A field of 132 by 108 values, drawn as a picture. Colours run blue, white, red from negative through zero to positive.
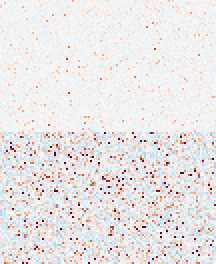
The values are skewed, with a long tail toward high values. There are no regular stripes. No overall slope runs across the table. No single row or column stands out from its neighbours. On average the colour sits 50% of the way up the scale. The texture is fine-grained noise. A horizontal seam about 50% of the way down splits the table, and the top part is calmer.
